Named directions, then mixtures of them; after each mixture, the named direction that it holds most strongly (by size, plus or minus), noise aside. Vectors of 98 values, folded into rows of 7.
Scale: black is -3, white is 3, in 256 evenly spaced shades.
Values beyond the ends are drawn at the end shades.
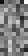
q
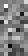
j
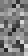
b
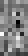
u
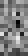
u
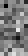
j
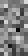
j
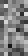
j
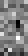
u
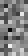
j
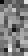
q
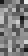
q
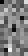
q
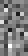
j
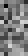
j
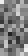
q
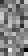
q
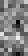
u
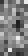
u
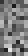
b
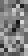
b
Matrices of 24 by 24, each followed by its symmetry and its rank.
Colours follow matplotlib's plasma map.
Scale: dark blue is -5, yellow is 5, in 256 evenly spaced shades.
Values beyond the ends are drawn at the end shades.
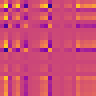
symmetric, rank one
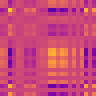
symmetric, rank one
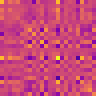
symmetric, rank three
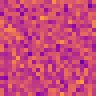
neither, full rank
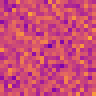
neither, full rank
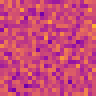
neither, full rank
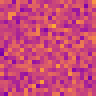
neither, full rank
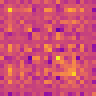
symmetric, rank three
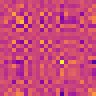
symmetric, rank three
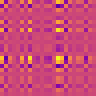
symmetric, rank one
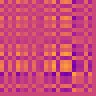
symmetric, rank one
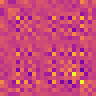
symmetric, rank three
